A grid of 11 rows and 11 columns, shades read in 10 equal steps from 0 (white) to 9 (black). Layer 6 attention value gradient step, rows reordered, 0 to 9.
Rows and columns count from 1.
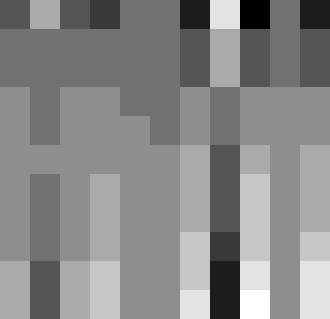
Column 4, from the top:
7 5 5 4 4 4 3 3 3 2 2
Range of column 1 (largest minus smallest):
3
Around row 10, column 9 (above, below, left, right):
2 0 8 4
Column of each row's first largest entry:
9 7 7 2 2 8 8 8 8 8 8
